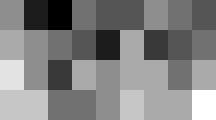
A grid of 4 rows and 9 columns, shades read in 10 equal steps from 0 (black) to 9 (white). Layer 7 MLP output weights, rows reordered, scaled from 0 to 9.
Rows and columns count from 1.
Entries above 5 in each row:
0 2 5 6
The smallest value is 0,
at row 1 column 3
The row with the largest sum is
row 4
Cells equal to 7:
3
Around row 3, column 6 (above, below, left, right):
6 7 5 6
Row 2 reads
6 5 4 3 1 6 2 3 4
